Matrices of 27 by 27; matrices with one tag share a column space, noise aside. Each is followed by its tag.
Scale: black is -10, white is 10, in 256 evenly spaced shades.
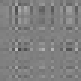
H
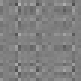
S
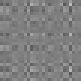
S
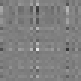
H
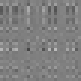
H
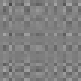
S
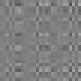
S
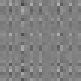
S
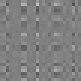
S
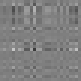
H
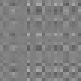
S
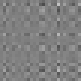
S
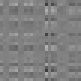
S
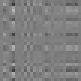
S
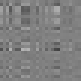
H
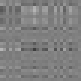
H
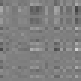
H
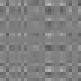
S
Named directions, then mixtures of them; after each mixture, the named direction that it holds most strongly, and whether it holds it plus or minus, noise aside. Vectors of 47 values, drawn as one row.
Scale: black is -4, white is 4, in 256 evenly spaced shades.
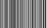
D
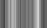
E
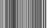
D, plus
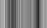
E, minus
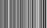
D, plus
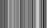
E, plus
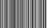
D, plus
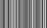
D, minus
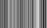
E, plus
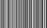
D, minus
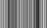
E, minus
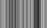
E, minus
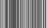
D, plus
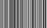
D, plus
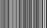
D, minus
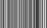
D, minus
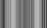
E, plus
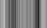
E, minus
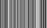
D, plus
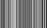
D, minus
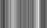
E, plus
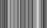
E, plus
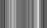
E, plus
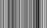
E, minus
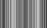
E, plus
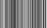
D, plus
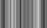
E, plus
